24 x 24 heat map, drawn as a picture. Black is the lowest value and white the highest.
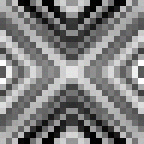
It mirrors both left to right and top to bottom. The centre is the ninth with the highest average. No row or column stands out. No overall slope runs across the table. On average the colour sits 50% of the way up the scale.
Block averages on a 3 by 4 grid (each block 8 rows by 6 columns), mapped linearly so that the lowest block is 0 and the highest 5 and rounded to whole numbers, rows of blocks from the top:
3 0 0 3 / 5 5 5 5 / 3 0 0 3
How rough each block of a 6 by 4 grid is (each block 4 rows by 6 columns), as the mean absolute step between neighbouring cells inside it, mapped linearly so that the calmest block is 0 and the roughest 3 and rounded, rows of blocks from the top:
2332
0000
2002
2002
0000
2332
